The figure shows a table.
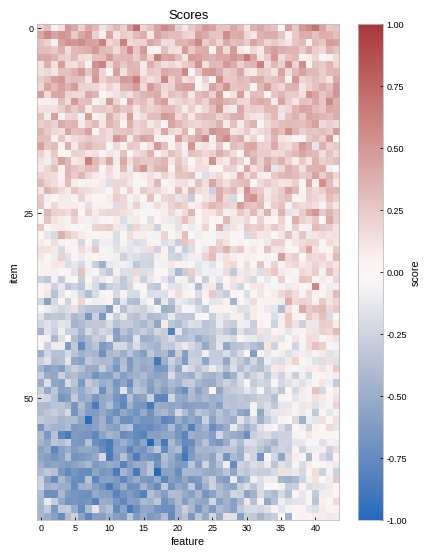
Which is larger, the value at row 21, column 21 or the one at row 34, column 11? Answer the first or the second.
the first
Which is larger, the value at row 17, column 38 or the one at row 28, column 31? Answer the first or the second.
the first
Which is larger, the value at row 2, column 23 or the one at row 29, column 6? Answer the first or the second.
the first
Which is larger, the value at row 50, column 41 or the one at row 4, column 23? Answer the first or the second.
the second
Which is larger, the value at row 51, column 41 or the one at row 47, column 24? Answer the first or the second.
the first
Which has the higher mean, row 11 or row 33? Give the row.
11
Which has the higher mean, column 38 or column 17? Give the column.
38
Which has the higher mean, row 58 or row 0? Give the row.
0
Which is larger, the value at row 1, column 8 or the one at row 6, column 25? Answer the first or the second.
the second
